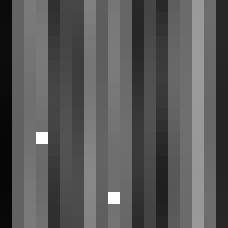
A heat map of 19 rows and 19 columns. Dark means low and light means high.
The grain runs up and down. Upright stripes repeat 3 times across the table. Two lone cells stand out, each far higher than its neighbours. There is no overall slope.
